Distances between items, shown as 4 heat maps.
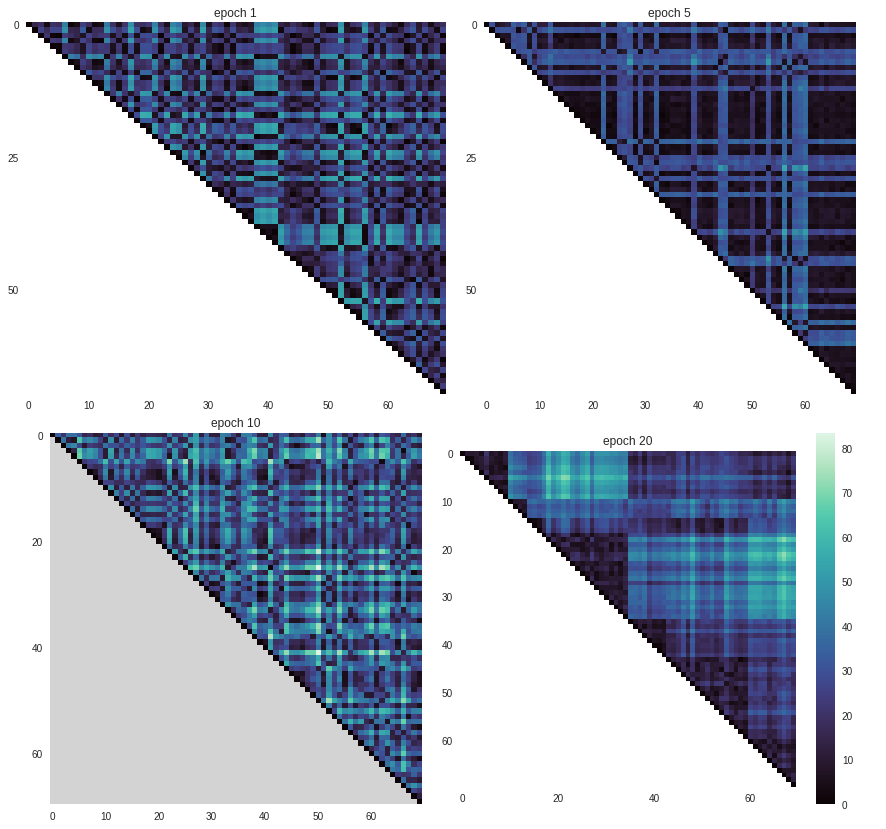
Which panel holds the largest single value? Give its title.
epoch 10
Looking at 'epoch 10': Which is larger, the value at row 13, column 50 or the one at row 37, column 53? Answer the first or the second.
the first
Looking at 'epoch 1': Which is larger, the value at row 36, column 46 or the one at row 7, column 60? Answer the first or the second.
the second
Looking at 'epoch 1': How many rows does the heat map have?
70
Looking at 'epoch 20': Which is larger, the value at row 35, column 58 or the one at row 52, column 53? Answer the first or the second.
the first
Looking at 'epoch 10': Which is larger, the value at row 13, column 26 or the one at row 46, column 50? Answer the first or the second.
the second
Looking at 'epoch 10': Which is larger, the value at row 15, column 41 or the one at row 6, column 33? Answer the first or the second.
the first
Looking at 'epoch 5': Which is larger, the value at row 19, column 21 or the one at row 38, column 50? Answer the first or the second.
the second
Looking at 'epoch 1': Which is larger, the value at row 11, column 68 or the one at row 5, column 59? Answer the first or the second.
the first
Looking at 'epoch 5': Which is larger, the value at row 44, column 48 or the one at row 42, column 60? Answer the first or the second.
the second
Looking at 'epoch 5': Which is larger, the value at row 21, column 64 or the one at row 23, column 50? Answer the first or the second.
the second
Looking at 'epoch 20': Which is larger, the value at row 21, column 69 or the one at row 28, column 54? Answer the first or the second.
the first
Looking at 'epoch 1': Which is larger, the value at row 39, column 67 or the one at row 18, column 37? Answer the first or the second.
the first
